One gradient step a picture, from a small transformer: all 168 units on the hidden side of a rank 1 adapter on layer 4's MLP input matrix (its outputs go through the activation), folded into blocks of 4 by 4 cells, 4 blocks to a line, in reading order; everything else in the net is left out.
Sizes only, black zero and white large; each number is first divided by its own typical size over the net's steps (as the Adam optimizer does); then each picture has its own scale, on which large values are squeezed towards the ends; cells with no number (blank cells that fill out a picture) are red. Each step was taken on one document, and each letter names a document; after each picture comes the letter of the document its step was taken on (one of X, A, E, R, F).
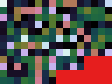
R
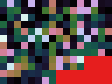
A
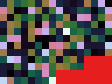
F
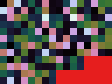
A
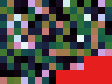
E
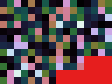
A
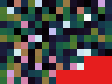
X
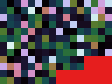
R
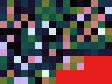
F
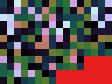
R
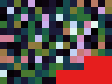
A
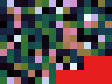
E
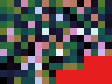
E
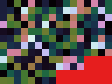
A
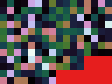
F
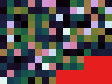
F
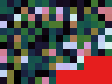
A
